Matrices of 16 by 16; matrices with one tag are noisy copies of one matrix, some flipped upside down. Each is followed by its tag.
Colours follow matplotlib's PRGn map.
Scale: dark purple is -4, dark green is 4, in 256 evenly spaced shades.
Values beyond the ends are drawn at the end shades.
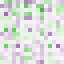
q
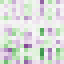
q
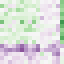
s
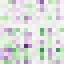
q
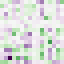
q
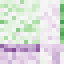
s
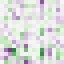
q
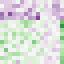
s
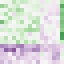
s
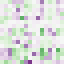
q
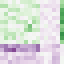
s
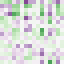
q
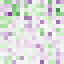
q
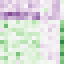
s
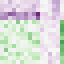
s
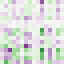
q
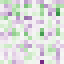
q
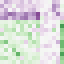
s
